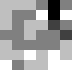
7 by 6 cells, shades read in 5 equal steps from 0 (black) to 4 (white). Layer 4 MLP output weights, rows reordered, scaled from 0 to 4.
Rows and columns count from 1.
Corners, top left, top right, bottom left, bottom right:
3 2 4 4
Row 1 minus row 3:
0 1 0 -1 -1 0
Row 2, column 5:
0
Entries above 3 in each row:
0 2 0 0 0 2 3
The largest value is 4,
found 7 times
